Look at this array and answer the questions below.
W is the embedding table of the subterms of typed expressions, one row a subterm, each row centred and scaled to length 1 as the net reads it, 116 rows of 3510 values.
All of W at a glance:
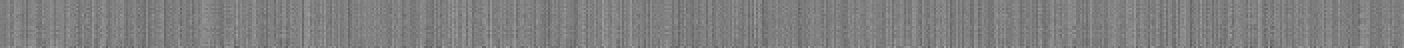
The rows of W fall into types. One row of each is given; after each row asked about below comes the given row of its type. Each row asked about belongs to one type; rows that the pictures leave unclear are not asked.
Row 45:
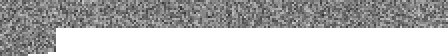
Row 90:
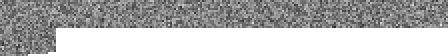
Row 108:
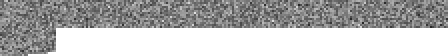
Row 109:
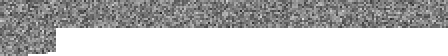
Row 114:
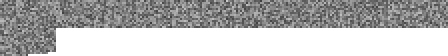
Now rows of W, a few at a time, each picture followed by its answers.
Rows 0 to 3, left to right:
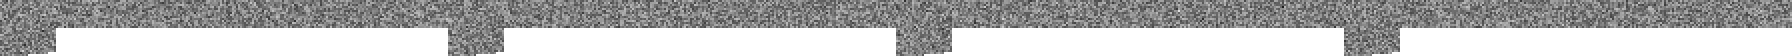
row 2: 114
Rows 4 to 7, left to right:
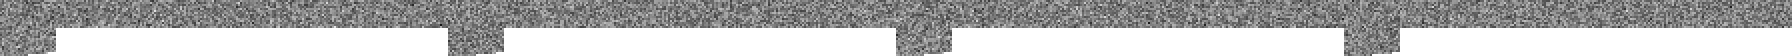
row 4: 109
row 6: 109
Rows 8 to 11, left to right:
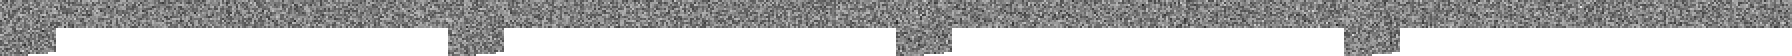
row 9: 114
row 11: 108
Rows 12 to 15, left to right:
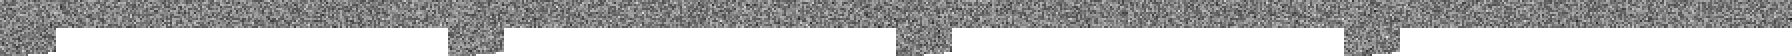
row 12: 114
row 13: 108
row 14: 45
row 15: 108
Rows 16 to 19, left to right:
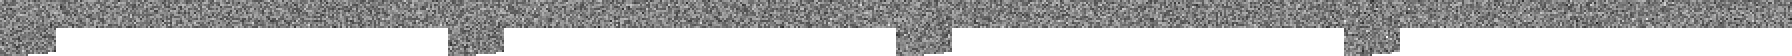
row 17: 90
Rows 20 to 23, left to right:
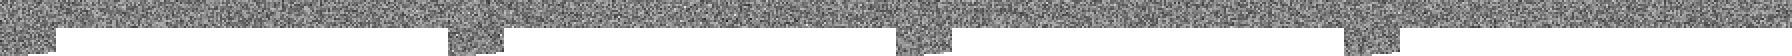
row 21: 114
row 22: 45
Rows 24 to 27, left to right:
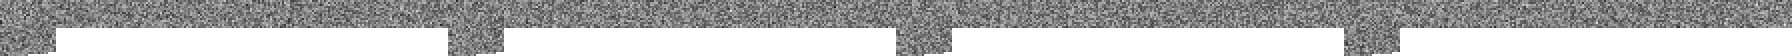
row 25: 114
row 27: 90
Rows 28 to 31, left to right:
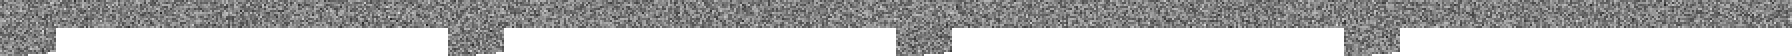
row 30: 114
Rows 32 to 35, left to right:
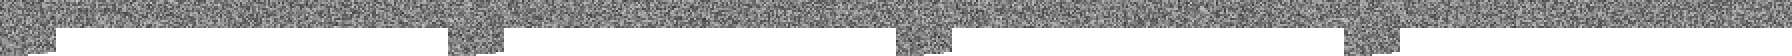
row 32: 45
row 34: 45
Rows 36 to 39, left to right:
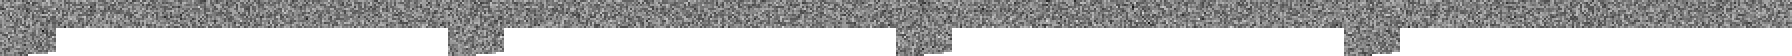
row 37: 109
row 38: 45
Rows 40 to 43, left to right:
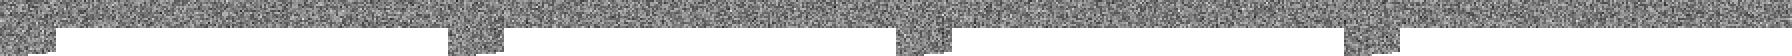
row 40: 109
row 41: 114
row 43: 45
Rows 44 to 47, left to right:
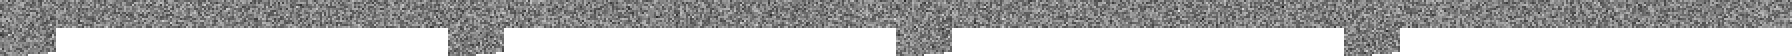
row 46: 114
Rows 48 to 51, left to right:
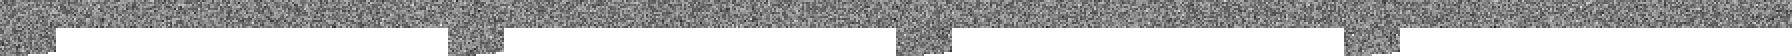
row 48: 90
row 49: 108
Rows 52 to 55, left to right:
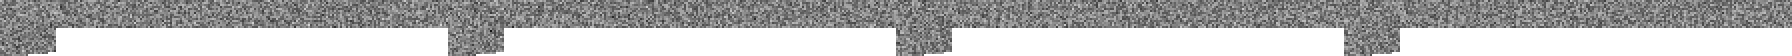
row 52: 114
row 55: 114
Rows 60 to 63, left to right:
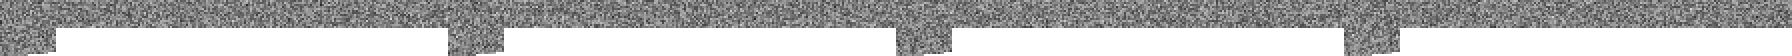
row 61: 45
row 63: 109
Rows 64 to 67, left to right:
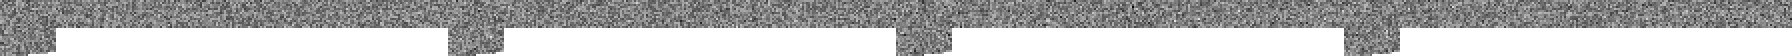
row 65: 108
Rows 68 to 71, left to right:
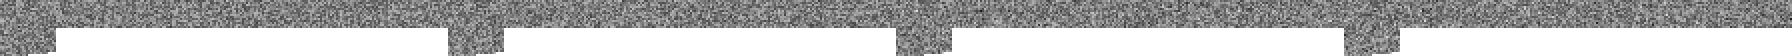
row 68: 114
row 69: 109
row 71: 109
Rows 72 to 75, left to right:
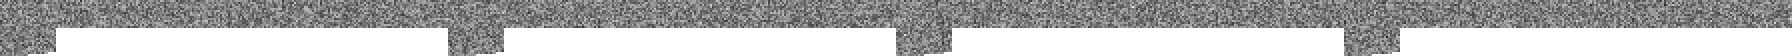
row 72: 45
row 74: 108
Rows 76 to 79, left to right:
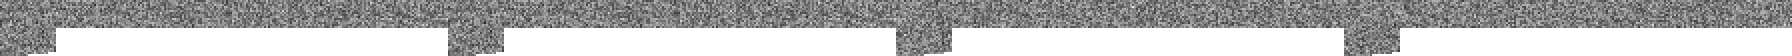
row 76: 45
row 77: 45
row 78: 108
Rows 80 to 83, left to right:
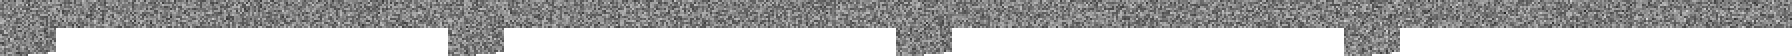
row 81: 114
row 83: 109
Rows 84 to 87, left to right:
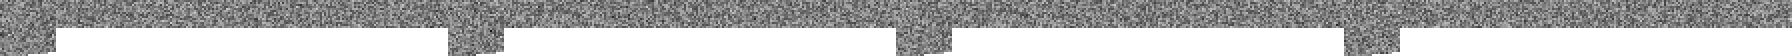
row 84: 114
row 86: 108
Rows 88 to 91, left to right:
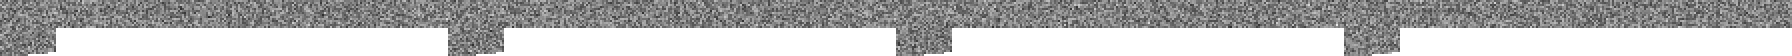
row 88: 45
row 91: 45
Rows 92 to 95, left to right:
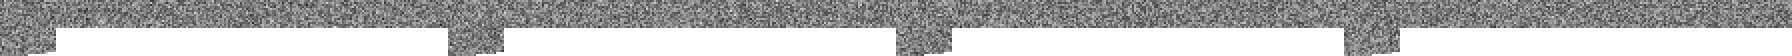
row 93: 114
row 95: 109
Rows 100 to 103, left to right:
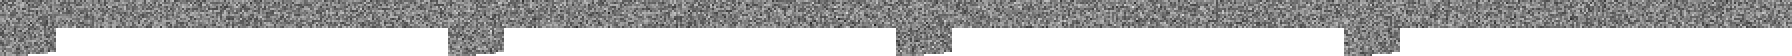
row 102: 90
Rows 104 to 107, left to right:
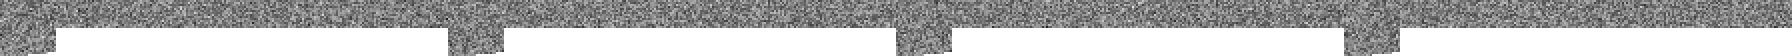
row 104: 109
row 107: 114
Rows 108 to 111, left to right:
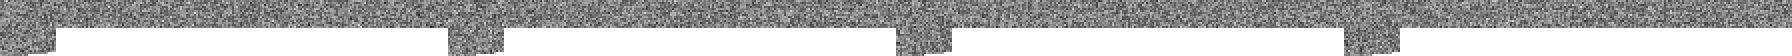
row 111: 90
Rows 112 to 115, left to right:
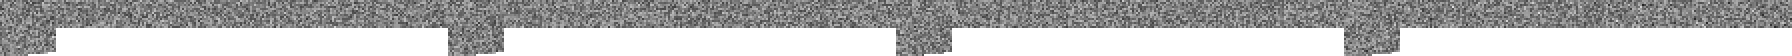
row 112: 109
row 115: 108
